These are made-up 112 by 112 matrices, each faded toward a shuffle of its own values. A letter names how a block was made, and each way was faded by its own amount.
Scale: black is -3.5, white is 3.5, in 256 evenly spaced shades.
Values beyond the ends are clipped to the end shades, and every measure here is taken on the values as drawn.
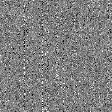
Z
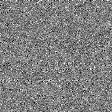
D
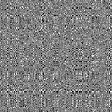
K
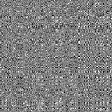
K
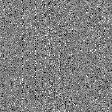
Z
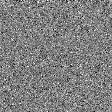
D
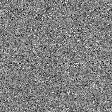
D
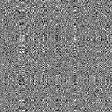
K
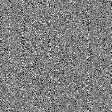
Z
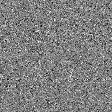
D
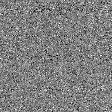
D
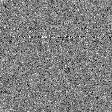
D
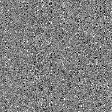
Z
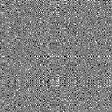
K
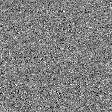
D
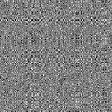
K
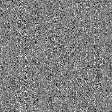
Z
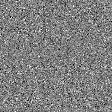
D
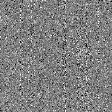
Z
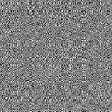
K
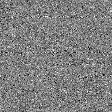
D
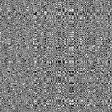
K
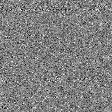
D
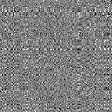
K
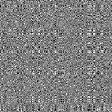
K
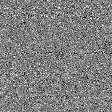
D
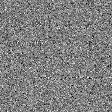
D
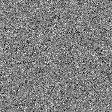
D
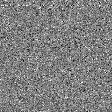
D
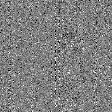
Z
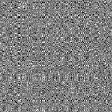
K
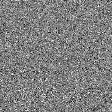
D
